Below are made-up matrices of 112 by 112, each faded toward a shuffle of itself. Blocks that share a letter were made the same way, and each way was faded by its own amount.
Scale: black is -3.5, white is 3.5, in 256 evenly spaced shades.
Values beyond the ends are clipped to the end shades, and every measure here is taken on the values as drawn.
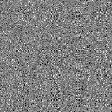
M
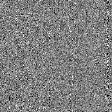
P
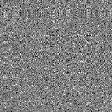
M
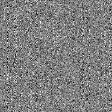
P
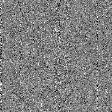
P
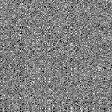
M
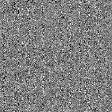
P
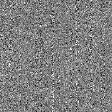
P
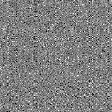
M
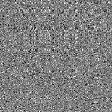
M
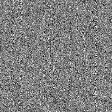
P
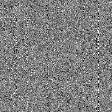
P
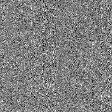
P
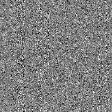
P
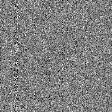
P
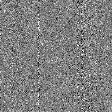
P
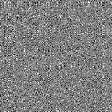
M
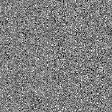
P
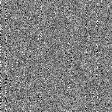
P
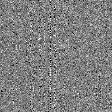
P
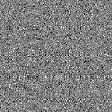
M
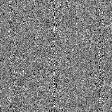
P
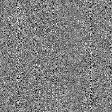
P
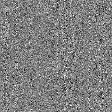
P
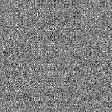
M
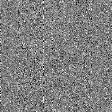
P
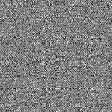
M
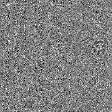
P
